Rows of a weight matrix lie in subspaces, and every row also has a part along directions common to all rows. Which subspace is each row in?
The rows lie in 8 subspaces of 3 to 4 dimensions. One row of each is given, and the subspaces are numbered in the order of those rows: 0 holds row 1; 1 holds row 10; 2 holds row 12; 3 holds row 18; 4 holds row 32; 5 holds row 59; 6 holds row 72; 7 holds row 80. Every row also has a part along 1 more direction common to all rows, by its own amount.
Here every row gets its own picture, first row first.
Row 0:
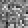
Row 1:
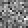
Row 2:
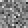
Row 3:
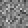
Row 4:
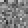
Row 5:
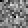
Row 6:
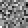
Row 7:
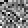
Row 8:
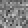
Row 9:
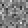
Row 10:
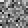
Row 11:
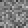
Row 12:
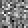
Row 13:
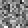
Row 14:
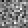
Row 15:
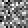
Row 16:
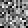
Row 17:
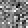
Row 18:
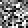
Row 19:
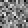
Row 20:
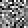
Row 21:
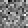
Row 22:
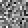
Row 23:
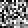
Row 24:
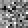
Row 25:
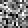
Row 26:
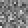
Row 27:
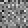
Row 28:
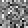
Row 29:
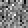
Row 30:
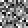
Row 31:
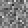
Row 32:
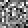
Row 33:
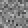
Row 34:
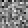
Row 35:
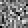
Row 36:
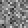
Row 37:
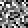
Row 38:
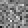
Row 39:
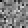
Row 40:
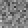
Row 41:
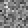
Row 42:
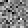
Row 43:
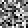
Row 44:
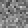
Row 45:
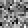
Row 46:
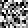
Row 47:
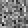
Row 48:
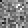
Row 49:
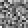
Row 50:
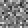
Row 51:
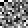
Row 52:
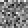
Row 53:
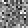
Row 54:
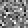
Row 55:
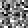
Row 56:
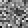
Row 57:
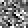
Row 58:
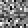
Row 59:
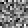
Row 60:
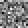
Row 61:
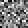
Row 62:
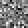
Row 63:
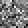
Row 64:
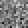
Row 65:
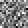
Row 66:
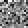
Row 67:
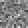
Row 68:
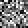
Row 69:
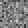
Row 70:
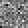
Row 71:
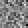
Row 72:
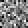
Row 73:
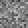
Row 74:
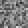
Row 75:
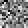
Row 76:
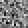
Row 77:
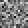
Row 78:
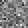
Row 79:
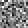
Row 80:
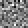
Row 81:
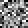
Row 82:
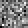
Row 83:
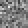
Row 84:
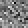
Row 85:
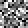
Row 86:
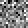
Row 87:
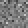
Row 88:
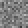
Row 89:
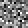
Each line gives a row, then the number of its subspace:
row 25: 5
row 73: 5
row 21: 6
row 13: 2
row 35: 4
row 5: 1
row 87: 6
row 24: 0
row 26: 6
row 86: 6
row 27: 0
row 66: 6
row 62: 0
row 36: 2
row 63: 1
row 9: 1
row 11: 7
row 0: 0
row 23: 4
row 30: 6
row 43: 3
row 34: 4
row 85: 5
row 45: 5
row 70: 0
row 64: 3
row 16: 7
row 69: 5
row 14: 4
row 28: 7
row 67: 6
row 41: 5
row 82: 4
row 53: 0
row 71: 6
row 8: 2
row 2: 1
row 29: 7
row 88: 3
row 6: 1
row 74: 2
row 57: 3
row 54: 4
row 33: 2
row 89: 0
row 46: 2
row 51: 7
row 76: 5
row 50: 5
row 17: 3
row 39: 3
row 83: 7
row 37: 6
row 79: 4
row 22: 1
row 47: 4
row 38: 4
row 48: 3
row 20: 7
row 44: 1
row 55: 2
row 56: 3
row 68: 0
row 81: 5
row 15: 2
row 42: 7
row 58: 5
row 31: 7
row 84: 0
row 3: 2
